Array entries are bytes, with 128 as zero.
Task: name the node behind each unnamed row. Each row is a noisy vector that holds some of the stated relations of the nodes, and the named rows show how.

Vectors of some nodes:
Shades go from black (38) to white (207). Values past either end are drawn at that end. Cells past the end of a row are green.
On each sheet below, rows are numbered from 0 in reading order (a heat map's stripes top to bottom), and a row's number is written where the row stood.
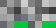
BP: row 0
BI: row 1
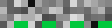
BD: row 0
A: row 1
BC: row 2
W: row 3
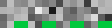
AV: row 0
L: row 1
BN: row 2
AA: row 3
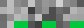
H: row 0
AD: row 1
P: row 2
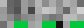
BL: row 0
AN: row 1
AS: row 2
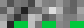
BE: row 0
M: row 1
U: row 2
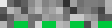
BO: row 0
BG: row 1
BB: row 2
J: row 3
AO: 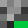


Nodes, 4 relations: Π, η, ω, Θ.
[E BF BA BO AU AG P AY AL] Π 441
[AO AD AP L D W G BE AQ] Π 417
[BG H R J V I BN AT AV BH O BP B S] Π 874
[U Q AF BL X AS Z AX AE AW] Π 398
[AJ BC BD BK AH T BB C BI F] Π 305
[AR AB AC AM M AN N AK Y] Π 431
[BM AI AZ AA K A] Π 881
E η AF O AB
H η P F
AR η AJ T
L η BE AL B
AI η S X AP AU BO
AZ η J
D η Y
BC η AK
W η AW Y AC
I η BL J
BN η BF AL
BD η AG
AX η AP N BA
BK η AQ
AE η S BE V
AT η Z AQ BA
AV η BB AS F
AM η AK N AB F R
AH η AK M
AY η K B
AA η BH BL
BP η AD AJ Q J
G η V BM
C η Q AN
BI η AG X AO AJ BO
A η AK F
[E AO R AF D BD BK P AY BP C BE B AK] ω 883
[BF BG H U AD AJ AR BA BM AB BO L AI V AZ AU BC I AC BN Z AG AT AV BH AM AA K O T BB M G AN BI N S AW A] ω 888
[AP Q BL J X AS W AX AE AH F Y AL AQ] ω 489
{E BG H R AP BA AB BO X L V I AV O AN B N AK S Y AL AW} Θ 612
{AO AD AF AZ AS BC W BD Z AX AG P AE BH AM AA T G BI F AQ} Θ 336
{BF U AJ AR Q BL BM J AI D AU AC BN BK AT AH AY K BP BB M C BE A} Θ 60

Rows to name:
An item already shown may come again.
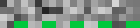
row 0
AR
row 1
C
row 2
AN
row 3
AB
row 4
AG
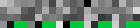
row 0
W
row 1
AQ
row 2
D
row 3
AI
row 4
AC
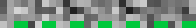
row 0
N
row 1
T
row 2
C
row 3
X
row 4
C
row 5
BF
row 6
J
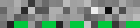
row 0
G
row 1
AT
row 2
AE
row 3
L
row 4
AX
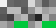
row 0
AL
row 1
AW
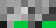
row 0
AS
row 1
AO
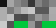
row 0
A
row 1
AT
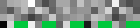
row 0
BH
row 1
E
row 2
I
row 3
AS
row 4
BO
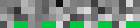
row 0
J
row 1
U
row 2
A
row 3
AH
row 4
F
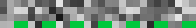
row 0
AK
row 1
AP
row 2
BA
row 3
AY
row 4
Y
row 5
AU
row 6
AM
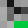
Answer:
AJ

